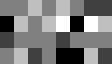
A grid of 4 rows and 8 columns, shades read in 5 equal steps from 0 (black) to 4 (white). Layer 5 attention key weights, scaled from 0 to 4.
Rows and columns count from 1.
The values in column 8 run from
1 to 3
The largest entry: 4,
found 2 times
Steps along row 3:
up same same down up same same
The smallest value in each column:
0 2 1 2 0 0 1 1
